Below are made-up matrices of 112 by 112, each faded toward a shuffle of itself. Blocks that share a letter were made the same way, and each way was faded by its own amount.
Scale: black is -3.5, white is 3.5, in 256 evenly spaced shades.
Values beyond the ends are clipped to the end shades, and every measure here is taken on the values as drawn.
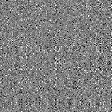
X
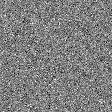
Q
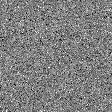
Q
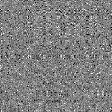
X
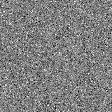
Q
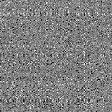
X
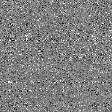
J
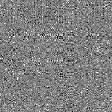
X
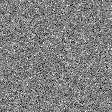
Q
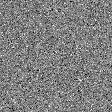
Q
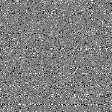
J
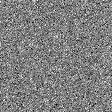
Q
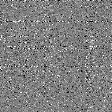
J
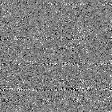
J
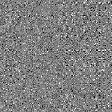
X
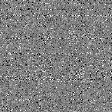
J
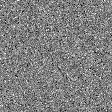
Q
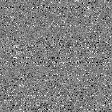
J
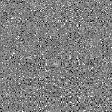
X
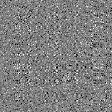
X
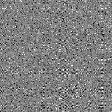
X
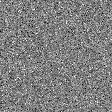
Q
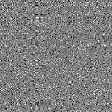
X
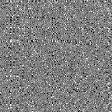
X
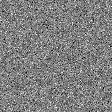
Q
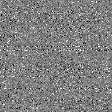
J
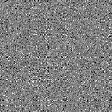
X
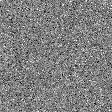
Q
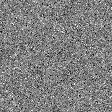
Q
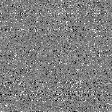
J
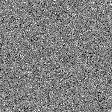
Q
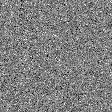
Q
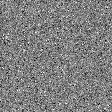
Q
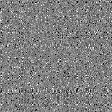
X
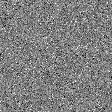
Q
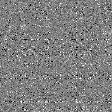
J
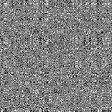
X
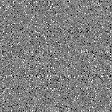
X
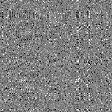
X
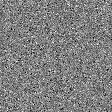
Q
